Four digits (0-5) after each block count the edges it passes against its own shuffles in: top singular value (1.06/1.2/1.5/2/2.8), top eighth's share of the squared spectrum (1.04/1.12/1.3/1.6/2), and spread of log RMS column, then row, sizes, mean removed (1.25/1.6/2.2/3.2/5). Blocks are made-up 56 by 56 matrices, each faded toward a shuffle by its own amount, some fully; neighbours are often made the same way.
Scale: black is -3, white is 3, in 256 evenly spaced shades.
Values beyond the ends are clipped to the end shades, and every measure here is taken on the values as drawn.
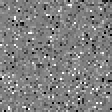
1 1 0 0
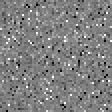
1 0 0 0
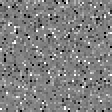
1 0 0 0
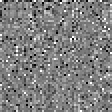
3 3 1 1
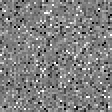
3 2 0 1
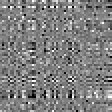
5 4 3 3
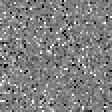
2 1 0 0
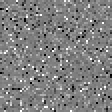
2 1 0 0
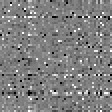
4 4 1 2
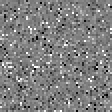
1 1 0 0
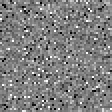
0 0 0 0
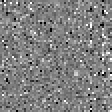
1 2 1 0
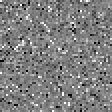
0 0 0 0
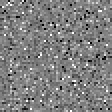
0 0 0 0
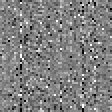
2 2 3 0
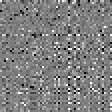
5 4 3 3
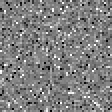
0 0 0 0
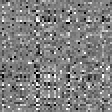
4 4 3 2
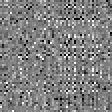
4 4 3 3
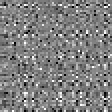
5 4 3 3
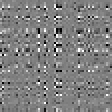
5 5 4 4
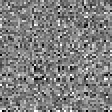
4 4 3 2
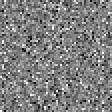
0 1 1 0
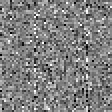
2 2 2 0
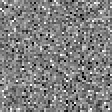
0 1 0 0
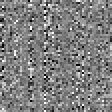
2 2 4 0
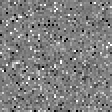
2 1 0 0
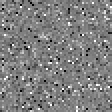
2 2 1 0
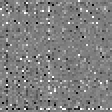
3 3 1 2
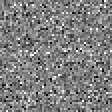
0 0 0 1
